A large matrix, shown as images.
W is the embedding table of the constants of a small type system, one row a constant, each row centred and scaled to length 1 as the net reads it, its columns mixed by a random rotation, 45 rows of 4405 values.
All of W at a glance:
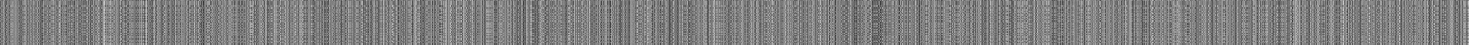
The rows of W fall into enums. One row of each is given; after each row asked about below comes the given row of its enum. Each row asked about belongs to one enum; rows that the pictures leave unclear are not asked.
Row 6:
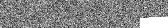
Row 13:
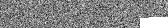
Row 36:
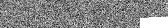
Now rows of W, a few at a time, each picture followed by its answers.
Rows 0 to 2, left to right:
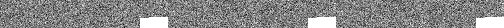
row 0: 13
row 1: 36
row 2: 36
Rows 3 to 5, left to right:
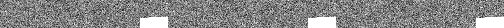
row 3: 36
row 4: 36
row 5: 6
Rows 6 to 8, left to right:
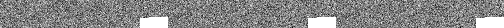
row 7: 13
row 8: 13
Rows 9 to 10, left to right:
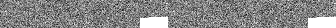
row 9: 36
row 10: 36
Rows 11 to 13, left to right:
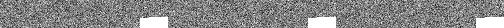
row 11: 6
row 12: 36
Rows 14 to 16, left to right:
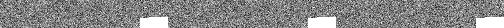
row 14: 6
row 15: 6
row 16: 13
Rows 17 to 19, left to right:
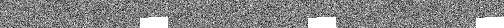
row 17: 36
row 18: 13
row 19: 6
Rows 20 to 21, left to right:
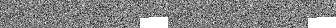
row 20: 13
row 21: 13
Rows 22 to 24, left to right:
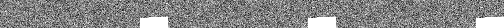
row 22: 36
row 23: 6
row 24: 6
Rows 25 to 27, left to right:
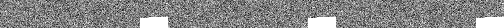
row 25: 36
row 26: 6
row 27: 36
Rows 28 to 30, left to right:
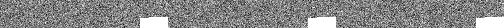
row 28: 13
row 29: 6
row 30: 36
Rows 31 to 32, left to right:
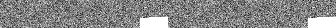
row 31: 6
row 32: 6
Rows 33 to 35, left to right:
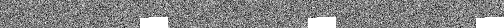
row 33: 13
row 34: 6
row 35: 13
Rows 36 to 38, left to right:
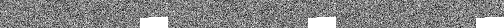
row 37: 36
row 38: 13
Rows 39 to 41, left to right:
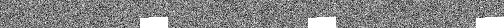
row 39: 13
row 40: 36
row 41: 6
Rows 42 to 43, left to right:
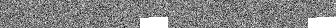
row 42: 13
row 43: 36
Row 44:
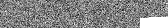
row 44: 36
